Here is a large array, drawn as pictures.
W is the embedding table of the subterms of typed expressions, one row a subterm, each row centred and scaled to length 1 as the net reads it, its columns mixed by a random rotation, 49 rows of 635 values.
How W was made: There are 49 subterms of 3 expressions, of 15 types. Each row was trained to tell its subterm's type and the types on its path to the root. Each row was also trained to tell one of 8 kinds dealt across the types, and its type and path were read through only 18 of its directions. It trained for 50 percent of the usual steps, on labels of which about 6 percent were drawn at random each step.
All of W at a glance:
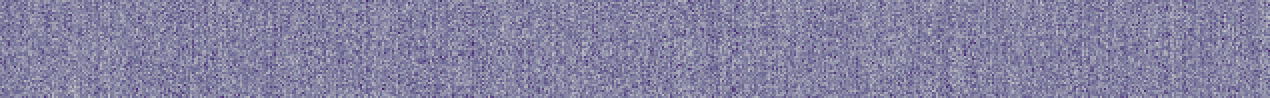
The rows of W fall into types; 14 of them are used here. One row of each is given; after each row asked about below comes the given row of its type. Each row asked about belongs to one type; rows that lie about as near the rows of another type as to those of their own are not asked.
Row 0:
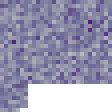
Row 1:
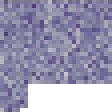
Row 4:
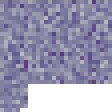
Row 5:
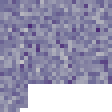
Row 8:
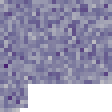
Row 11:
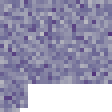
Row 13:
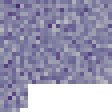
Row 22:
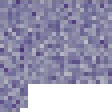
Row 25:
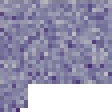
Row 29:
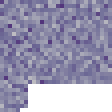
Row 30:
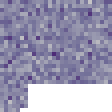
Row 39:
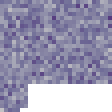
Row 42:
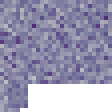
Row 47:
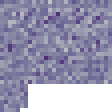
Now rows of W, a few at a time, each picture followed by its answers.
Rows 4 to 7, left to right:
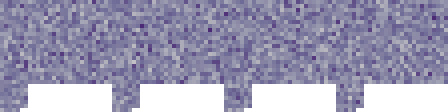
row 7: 13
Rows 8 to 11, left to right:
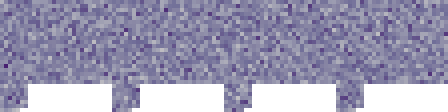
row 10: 13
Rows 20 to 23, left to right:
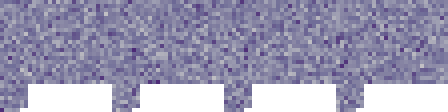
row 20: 47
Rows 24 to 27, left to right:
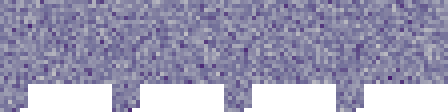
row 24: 29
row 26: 25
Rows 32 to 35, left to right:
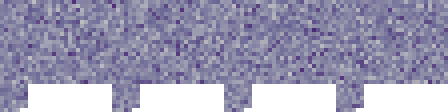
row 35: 0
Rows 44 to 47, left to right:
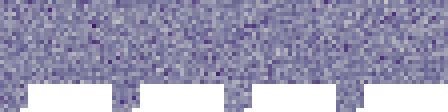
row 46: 29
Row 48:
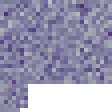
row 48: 47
